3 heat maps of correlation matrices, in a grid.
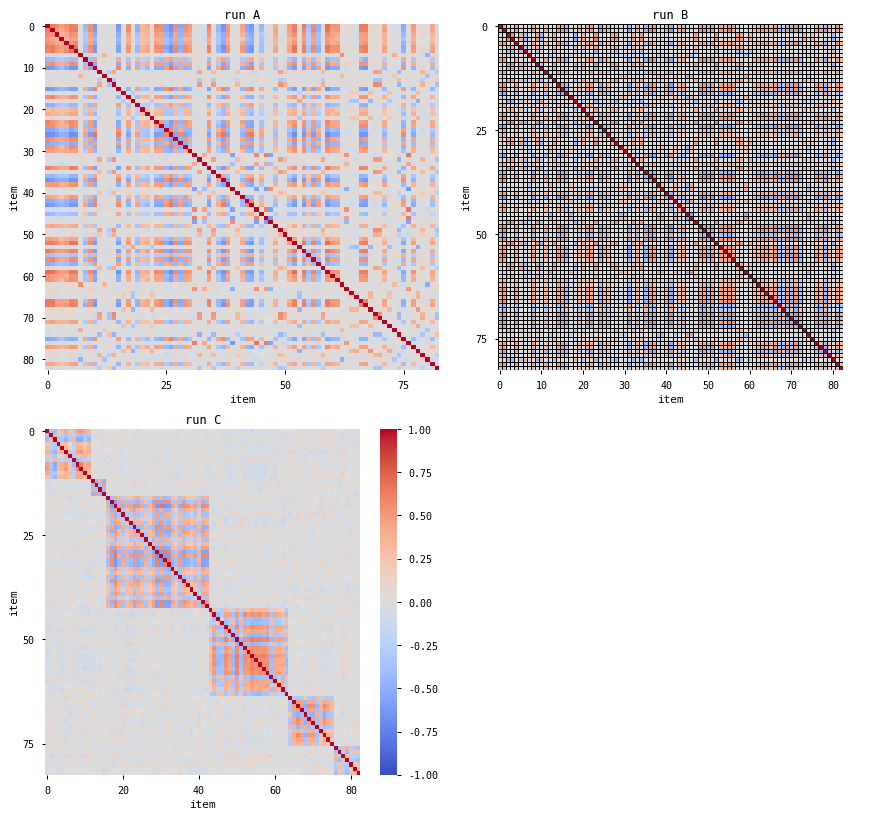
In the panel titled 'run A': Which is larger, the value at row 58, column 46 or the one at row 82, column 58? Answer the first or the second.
the first
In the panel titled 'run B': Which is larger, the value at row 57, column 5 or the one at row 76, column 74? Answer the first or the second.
the first
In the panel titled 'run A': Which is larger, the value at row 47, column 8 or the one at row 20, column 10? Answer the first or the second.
the first
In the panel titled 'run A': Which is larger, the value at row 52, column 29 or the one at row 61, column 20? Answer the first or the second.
the first
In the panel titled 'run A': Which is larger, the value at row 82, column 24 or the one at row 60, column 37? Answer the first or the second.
the first
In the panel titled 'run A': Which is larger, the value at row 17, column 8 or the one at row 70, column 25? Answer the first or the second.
the second
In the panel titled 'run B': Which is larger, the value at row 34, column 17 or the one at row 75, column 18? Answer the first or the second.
the first
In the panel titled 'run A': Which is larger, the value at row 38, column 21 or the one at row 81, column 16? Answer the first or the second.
the first
